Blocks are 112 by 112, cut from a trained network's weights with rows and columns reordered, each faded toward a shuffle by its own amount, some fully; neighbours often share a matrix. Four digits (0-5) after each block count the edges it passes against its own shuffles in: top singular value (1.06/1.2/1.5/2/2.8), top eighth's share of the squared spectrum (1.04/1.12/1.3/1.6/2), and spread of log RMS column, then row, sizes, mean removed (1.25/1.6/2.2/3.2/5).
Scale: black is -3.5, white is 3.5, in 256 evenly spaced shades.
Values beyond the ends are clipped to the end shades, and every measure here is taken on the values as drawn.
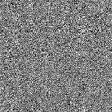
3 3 2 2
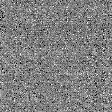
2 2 2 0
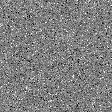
0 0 0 0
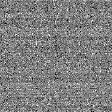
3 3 3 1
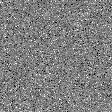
0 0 0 0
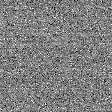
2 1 1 0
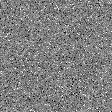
0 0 0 0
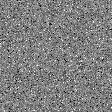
0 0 0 0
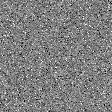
0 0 0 0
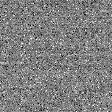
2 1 1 0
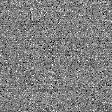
2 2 2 0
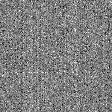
2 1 0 1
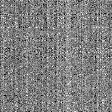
4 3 1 3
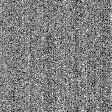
3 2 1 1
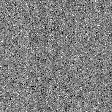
1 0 0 0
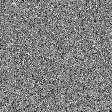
1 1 0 0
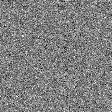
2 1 1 0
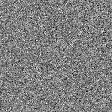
2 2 0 0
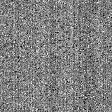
3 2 0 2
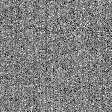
2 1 0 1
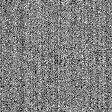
3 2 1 2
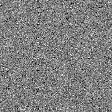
2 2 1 1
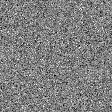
1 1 0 0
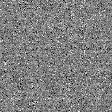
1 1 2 0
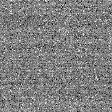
2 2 2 0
